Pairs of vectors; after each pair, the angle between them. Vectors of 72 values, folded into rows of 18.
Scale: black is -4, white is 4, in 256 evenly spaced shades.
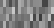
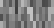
partly aligned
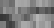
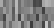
orthogonal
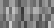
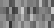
nearly opposite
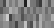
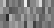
nearly opposite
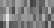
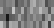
nearly opposite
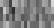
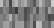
partly aligned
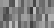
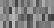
partly opposed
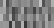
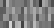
nearly opposite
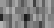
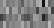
partly aligned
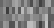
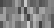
partly aligned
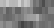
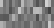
orthogonal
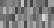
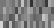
nearly parallel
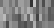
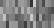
nearly parallel
